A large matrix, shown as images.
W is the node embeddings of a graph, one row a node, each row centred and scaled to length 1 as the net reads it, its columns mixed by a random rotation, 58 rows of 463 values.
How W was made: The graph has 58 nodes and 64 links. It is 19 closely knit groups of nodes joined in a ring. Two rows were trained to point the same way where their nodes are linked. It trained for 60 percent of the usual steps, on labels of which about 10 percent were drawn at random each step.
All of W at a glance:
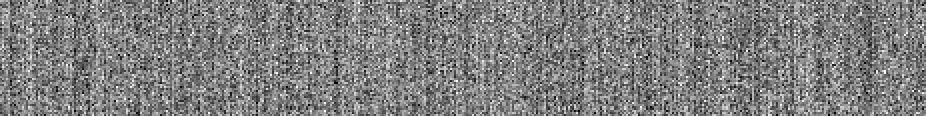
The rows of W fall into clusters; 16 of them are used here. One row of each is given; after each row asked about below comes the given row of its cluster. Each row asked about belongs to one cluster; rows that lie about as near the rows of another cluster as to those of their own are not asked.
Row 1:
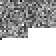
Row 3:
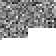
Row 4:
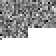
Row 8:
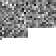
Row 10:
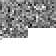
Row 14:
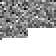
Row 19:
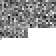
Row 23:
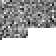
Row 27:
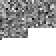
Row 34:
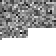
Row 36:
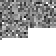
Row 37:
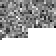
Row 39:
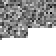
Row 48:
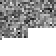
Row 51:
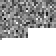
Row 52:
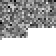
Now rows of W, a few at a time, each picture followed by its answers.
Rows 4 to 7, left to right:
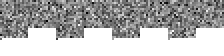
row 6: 4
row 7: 39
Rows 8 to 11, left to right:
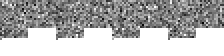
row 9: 34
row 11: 23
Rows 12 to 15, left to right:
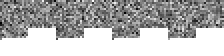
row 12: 52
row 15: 48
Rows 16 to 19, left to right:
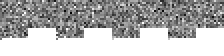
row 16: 14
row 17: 10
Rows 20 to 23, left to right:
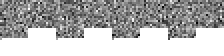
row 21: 19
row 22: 23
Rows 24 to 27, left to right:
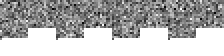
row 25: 51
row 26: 48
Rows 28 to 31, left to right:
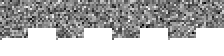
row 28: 37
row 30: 10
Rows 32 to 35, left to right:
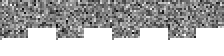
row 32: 8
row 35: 36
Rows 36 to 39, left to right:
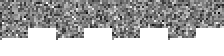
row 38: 19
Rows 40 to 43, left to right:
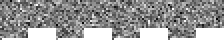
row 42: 37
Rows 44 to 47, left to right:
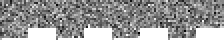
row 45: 27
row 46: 3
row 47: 39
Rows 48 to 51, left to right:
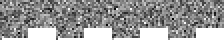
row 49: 27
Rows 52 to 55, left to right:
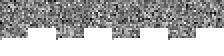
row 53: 1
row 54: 1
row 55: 51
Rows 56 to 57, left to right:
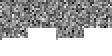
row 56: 14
